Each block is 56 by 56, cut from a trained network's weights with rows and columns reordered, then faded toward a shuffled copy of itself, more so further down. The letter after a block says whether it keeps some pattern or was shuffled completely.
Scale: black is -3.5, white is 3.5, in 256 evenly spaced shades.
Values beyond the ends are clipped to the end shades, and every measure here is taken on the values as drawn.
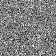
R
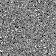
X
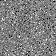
X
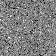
X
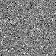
R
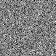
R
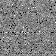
R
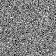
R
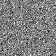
R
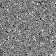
X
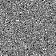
X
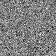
X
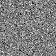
R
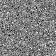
X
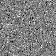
R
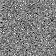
X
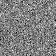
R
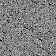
X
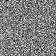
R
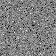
X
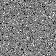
X
